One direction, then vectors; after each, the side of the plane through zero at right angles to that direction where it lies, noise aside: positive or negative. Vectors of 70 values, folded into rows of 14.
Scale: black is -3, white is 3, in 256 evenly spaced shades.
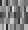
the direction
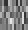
positive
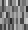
negative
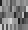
positive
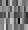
positive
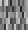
negative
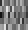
positive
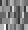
positive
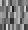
negative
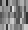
positive
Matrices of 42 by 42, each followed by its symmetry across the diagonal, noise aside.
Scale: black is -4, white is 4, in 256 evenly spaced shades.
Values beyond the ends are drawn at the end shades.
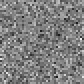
neither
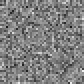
symmetric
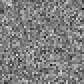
neither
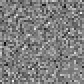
symmetric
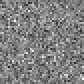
neither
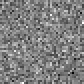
symmetric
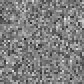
neither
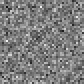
symmetric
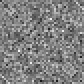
symmetric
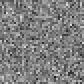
neither
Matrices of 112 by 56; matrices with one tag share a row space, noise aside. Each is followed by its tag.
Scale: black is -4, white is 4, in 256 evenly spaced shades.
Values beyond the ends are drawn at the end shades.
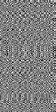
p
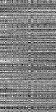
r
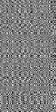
p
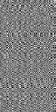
p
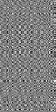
p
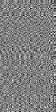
p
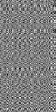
p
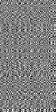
p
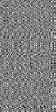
p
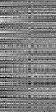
r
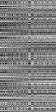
r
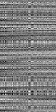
r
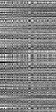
r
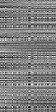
r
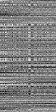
r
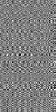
p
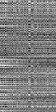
r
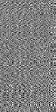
p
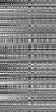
r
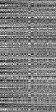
r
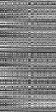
r
